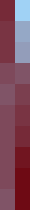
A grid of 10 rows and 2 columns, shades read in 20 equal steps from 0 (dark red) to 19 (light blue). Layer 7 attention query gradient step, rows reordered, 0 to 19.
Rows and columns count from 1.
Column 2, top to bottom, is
19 15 14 7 5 4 3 1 0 0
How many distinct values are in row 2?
2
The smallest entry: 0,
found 2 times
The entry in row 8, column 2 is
1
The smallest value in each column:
3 0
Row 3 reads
4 14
